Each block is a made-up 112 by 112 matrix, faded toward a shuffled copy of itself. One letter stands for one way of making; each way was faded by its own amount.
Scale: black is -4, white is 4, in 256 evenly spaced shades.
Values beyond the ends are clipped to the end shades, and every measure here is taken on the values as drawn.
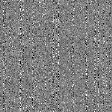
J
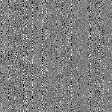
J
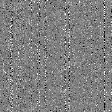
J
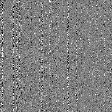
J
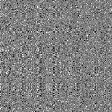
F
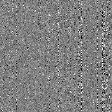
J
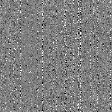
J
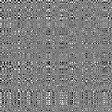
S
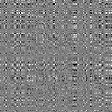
S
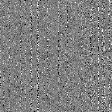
J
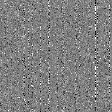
J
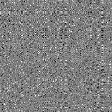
F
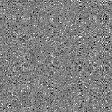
F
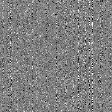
J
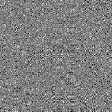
F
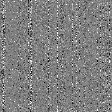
J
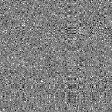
F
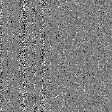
J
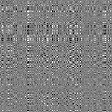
S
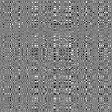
S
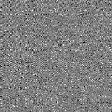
F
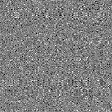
F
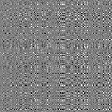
S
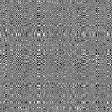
S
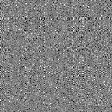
F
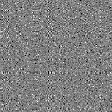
F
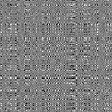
S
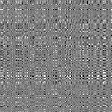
S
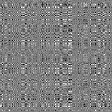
S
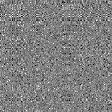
F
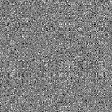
F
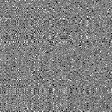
F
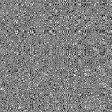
F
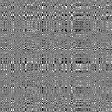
S
